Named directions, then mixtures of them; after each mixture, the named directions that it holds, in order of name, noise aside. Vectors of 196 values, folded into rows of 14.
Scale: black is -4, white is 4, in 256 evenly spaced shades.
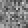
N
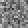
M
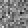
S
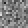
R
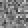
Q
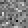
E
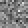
E, Q, R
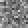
M, Q, R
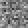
M, R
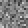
N, Q, S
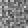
R, S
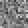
Q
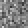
E, Q, S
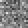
M, N, R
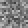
M, R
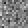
R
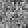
N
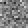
M, Q, R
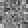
M, N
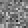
E, N, S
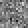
E, N, Q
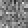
N, R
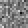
M, S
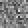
Q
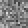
N, R, S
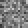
M, N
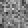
M, N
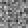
E, R, S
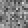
N
